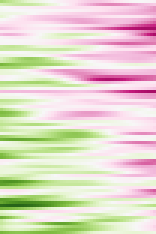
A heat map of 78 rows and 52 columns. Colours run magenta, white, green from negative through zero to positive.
The ninth with the lowest average is the top right. There is an overall slope up to the bottom left. On average the colour sits 50% of the way up the scale. The halves do not mirror each other. Streaks run across, left to right. The ninth with the highest average is the bottom left.
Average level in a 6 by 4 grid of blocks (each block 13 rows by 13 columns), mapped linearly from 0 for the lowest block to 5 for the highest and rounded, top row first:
2 2 1 0 | 4 3 1 1 | 4 2 1 1 | 4 4 3 2 | 4 4 3 1 | 5 4 4 3
